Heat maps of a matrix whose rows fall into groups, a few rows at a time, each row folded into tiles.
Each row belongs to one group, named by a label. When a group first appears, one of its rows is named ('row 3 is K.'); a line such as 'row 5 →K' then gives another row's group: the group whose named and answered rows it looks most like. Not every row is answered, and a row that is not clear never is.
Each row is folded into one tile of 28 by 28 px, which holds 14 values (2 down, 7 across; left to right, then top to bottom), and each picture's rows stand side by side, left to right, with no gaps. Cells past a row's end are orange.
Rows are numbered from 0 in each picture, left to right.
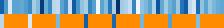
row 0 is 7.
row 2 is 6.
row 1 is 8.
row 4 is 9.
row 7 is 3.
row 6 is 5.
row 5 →6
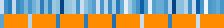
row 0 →6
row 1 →8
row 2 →9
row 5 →7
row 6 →9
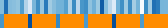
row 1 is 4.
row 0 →9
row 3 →5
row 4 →4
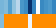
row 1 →7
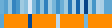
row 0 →5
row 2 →8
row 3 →3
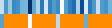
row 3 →6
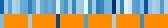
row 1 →7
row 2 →4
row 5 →9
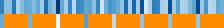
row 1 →6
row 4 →8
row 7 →3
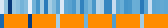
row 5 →7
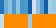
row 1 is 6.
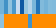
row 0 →8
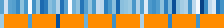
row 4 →9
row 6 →9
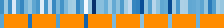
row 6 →3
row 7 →5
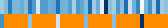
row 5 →4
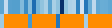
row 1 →9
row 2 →9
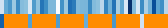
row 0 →4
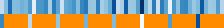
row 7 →9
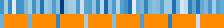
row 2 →9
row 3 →8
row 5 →9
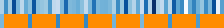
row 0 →5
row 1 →9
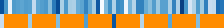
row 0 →7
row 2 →3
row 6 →5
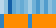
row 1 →4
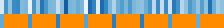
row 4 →4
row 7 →5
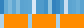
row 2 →7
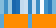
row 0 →5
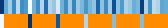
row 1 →4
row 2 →4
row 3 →8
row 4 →3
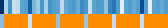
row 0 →3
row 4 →7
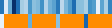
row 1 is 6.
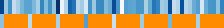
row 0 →3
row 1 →8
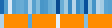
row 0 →7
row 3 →3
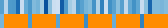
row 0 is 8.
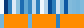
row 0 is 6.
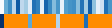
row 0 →4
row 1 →6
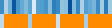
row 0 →8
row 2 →8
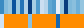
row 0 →8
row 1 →3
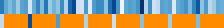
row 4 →7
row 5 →3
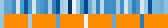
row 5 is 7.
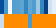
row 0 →7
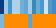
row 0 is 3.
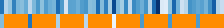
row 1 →4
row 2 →7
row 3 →8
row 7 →5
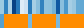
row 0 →5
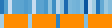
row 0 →7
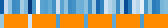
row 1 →7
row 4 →5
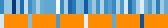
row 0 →8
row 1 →7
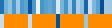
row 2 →4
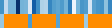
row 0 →6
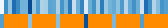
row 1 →3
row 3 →4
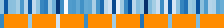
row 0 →9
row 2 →7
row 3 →5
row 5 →9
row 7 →3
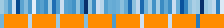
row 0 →6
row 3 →3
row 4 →5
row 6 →8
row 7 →9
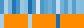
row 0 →8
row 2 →4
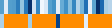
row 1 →3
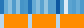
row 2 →7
